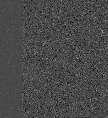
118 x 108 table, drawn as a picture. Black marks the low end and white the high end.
Slope: none. Odd rows or columns: none. Grain: fine. Average level on the scale: 30%. Seam: vertical, 20% of the way across, the left part calmer. Histogram: heavy tails on both sides.
